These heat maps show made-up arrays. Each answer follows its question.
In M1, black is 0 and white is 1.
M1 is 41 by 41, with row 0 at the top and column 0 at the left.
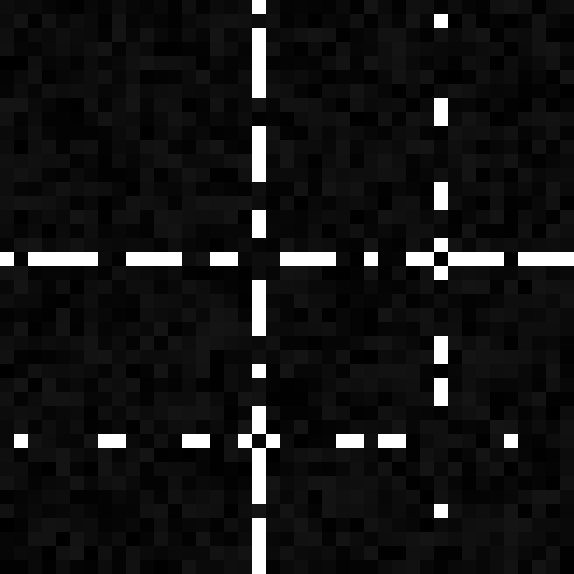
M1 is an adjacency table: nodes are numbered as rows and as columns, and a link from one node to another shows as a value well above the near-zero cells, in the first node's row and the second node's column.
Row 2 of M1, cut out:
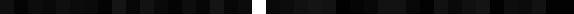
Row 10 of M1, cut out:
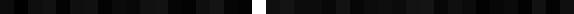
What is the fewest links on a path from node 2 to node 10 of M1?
2
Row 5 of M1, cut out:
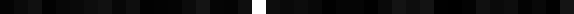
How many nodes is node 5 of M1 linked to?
1
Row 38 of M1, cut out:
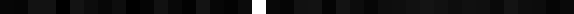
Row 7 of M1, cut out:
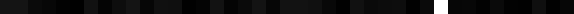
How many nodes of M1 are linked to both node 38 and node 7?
0
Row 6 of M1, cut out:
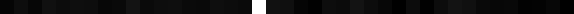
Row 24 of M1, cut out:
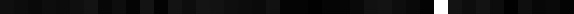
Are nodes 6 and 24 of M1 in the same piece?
no
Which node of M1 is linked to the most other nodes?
node 18
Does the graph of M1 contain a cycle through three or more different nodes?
no
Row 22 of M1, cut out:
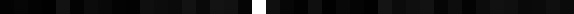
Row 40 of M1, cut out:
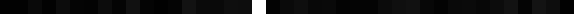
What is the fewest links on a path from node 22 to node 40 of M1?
2
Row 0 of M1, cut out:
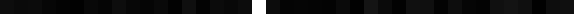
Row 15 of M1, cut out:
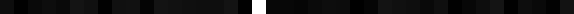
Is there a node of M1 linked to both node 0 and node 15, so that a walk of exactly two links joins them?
yes
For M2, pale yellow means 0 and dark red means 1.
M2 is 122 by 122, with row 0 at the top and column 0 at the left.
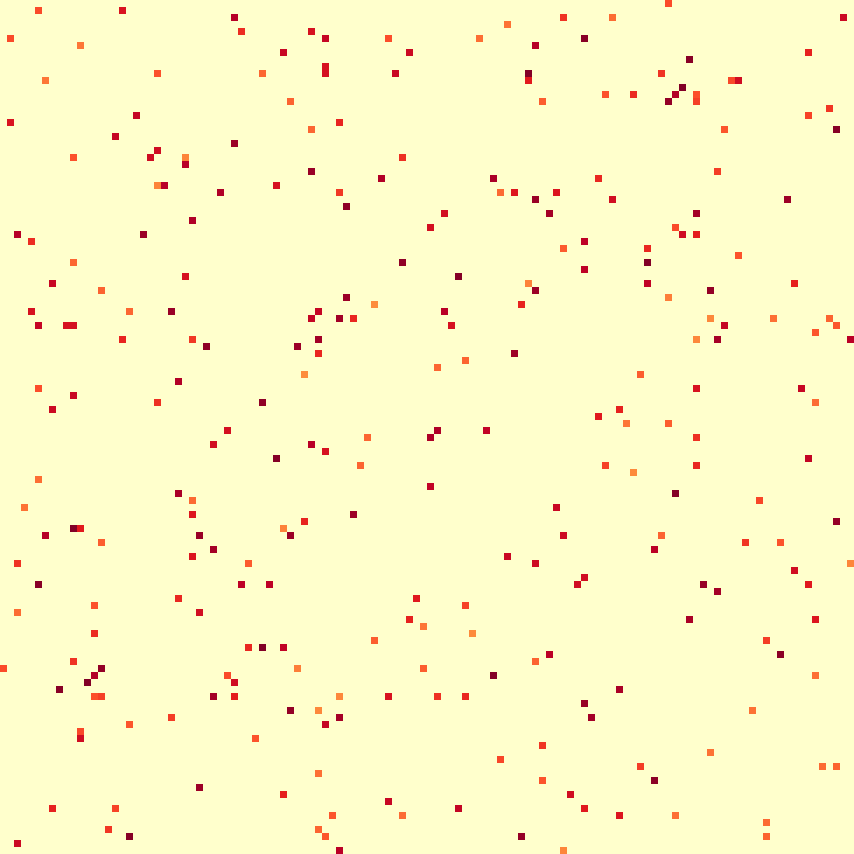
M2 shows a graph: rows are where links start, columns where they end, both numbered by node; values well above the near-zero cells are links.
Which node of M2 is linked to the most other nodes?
node 99
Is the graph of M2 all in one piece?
yes
